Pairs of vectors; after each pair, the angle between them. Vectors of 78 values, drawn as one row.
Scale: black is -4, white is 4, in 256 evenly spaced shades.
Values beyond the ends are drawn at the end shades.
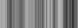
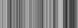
nearly parallel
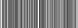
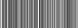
nearly parallel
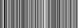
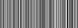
partly opposed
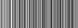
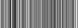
partly aligned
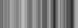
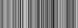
partly aligned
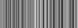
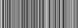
orthogonal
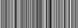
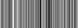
partly aligned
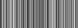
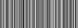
partly aligned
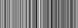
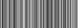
partly aligned
